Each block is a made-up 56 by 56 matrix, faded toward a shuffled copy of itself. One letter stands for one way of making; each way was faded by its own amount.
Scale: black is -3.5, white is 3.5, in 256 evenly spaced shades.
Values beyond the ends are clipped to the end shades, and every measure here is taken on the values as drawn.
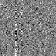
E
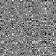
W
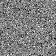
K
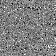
K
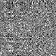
E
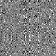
W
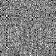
E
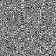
E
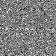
K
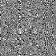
E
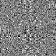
E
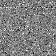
K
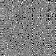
W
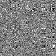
E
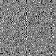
E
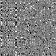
W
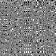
W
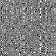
W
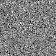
K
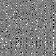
W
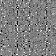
W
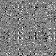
W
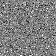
K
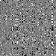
W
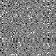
W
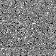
K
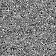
K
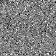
K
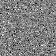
K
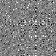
W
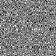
E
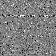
K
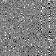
W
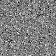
K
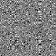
E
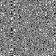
E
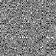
E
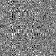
E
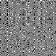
W
